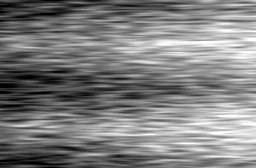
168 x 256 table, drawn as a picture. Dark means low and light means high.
Average level on the scale: 50%. Slope: up to the right. Ninth with the highest average: bottom right. Stripes: horizontal, repeating 2 times.
